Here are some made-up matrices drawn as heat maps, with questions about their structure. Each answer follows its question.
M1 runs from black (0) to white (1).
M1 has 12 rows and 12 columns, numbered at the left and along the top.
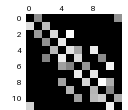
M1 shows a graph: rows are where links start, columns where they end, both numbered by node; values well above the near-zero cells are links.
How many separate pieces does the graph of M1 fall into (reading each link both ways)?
1
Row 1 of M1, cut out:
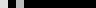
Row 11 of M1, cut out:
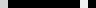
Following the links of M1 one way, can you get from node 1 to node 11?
yes
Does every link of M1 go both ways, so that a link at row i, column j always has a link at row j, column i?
yes
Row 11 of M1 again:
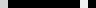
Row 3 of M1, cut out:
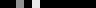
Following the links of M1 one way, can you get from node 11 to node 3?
yes
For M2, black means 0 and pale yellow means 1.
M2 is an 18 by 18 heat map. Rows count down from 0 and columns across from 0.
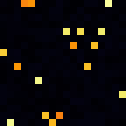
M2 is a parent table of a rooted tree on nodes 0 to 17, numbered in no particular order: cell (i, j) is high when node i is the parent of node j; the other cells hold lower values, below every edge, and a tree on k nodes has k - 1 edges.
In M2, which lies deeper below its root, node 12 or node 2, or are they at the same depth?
the same depth
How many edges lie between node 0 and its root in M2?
5
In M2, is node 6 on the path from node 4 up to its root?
yes
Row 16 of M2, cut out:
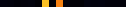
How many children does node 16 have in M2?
2
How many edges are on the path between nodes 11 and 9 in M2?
2
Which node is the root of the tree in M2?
16
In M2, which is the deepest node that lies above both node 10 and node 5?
6
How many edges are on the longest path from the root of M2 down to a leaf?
8
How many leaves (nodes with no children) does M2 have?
9
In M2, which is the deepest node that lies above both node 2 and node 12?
9
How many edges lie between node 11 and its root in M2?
7
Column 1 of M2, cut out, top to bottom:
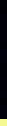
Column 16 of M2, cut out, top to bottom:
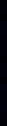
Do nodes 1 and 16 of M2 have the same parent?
no
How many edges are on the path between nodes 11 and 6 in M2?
6
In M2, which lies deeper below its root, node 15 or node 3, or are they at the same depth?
the same depth
